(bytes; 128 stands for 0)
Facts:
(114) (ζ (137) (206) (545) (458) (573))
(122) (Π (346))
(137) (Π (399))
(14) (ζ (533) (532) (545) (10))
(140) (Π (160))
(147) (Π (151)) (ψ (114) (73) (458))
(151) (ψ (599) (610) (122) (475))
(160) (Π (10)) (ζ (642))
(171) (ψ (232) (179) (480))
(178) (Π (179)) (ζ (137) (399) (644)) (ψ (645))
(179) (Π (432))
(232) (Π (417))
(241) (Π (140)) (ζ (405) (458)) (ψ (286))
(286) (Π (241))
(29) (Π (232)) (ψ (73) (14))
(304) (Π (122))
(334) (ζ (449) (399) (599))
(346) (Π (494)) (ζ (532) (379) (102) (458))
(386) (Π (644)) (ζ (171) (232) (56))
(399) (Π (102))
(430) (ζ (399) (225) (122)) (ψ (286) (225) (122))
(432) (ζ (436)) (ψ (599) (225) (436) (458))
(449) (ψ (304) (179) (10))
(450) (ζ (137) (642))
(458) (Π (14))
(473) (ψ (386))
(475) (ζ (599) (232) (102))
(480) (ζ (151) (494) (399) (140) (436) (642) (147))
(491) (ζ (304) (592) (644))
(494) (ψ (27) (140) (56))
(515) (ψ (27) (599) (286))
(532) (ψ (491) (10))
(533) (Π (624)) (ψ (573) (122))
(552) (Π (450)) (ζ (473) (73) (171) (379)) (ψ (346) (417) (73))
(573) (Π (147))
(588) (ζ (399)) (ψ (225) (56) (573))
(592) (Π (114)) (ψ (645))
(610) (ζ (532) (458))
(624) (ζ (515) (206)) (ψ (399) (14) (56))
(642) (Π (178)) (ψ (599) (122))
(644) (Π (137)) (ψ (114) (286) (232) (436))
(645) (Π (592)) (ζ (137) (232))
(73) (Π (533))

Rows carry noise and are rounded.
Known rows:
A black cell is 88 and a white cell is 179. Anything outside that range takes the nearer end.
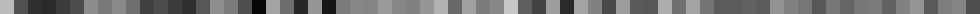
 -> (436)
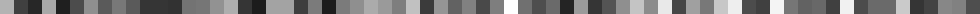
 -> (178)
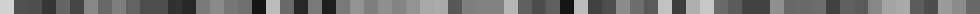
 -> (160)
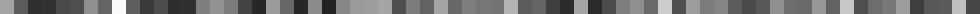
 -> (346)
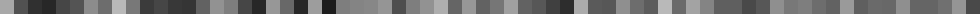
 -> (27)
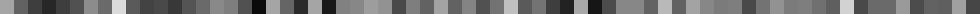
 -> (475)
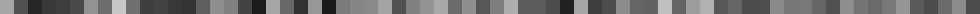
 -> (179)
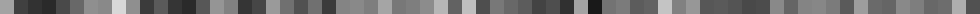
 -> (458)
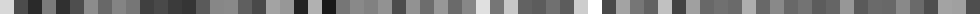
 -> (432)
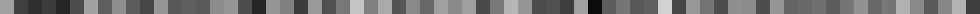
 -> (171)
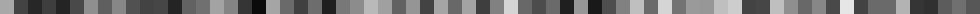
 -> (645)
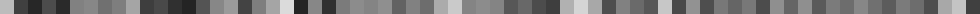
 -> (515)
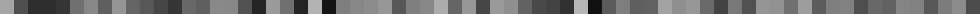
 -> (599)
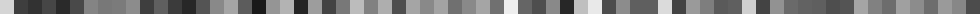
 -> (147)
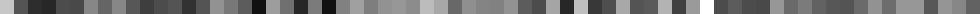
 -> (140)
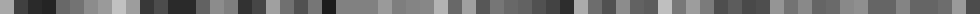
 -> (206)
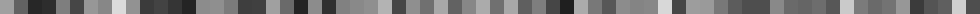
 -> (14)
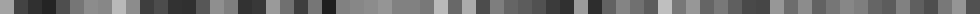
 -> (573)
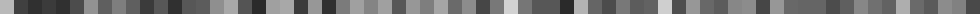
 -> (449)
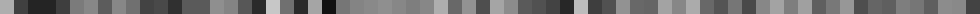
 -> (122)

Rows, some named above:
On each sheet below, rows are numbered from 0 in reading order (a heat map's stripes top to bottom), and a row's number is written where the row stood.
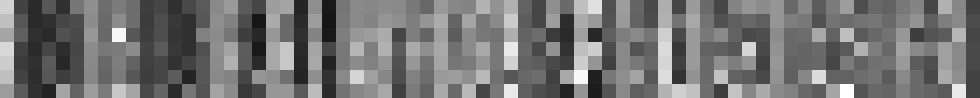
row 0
(151)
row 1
(436)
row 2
(346)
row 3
(147)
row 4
(588)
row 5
(241)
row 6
(102)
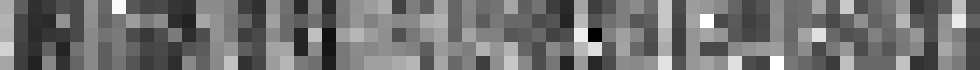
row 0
(346)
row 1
(10)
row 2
(286)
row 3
(151)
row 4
(592)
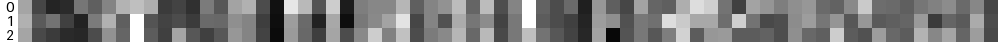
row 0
(399)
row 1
(386)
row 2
(73)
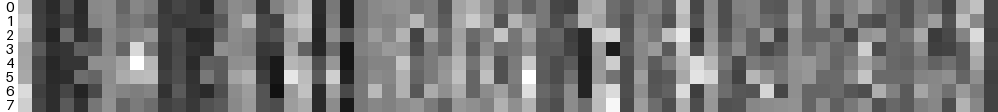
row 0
(533)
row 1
(642)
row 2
(624)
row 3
(610)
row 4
(137)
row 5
(399)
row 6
(147)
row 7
(151)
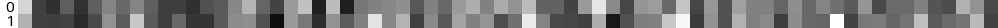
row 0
(430)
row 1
(552)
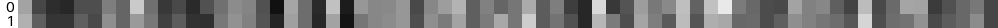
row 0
(491)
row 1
(450)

